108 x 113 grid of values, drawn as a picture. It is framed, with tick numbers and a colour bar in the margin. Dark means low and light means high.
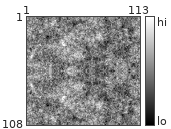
The field is mottled with small blotches. The values follow a bell shape. It is mirror symmetric from top to bottom.
